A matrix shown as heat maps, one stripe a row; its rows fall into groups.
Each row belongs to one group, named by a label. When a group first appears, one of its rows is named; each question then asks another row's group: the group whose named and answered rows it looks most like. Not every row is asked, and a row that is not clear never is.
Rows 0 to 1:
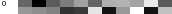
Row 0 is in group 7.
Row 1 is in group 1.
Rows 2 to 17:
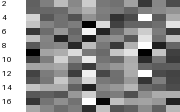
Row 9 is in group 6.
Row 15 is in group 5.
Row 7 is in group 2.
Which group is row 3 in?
5
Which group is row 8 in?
1
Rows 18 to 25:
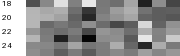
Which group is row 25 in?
2
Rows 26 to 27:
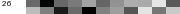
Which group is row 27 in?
2
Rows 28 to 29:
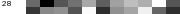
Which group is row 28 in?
7
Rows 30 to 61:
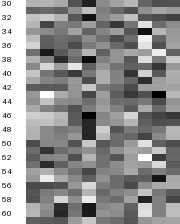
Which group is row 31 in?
5
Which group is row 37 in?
7
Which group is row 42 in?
5
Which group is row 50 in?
1
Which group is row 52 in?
1
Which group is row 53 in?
7
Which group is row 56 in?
5
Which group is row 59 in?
2
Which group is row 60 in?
2
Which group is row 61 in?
5
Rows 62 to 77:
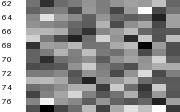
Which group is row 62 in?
7
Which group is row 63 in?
1
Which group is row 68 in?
6
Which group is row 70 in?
7
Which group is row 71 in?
5
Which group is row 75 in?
6
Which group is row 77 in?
7
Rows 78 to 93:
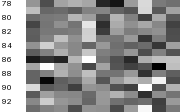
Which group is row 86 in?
5
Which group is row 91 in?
6
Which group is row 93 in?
1
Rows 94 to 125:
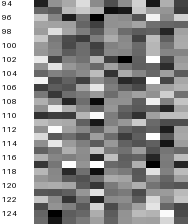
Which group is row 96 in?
2
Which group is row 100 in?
2
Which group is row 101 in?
2
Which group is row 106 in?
5
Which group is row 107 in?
7
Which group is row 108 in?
2
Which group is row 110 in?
5
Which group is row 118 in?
2
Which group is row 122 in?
2
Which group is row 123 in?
1
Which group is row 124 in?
7
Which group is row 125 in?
7
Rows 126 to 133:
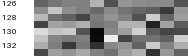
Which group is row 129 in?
6
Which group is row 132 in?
2
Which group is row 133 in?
6
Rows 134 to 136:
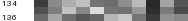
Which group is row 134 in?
6
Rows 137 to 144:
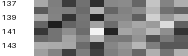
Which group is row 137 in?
2
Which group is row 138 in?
1
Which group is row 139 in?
2
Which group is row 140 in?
7
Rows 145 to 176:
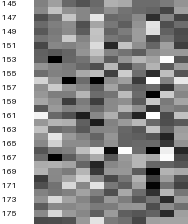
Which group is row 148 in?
1
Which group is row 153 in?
7
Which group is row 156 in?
2
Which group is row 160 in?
6
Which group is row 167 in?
7
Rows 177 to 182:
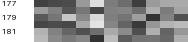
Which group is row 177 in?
5
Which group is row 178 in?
2
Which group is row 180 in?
5
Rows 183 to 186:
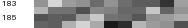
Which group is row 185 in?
5
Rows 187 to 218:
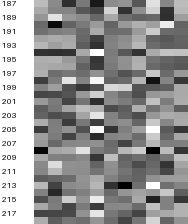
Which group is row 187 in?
2
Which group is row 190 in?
7
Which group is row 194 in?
5
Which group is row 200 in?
5
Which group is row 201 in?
2
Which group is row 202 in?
6
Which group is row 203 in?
5
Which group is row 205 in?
1
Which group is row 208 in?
6
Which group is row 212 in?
5
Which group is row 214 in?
7
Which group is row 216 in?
2
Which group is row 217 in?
5
